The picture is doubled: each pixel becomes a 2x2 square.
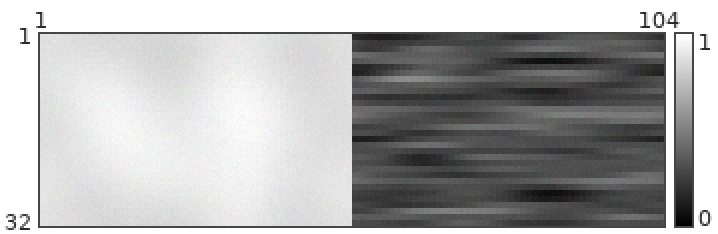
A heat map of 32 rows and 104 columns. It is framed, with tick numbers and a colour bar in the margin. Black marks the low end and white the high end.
The table splits into one row of 2 panels. Panel 1,1: very high, smooth, faint in contrast. Panel 1,2: low, streaked across.
